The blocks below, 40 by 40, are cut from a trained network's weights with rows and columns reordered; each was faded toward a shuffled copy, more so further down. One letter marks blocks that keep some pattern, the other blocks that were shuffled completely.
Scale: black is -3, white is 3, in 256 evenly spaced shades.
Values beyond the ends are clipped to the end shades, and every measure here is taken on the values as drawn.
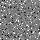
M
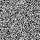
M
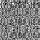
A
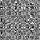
A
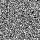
M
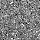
M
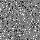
M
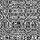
A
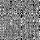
A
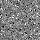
M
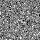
M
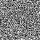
M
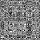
A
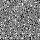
M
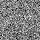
M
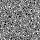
M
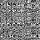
A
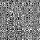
A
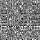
A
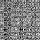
A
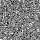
M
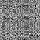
A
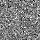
M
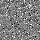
M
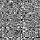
A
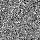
M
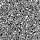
M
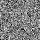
M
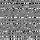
A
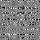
A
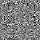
A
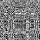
A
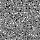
M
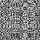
A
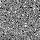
M
